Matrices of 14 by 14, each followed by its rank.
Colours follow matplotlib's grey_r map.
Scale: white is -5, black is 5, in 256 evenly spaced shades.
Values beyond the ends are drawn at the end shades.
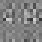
two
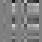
one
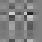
one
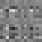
two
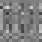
two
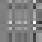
one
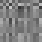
two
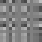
one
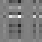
one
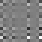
one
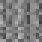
two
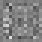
two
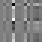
one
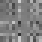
two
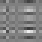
one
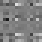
two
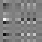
one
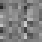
two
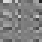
two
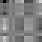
one
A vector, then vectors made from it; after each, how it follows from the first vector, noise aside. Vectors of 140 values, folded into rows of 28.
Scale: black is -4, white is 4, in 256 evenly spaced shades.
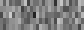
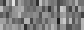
wrapped around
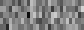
wrapped around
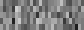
wrapped around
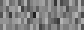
sign-scrambled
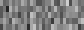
wrapped around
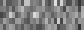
sign-scrambled
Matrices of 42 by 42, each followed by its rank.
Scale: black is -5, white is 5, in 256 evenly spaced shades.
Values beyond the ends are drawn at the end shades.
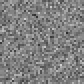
full rank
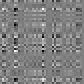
two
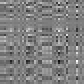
two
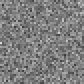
full rank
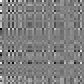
two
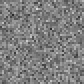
full rank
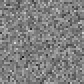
full rank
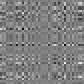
two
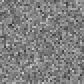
full rank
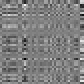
two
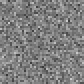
full rank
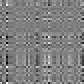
two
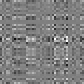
two
